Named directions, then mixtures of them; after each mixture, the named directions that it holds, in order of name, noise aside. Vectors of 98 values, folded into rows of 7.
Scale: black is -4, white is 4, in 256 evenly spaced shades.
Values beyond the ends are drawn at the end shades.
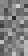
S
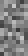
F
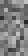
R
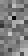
F, R, S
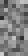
F, R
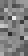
F, S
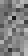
R, S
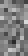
R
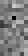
F, R, S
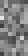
F, R, S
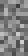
F, R, S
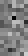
F, R, S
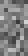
R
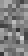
F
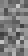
F, R, S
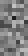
F, R, S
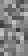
F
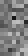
F, R, S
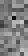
F, R, S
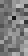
R, S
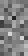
F, S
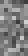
R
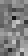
F, R, S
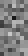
F, R, S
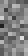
F, R, S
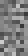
F, R, S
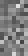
F, S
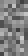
F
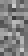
F, R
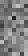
R, S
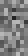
F, R
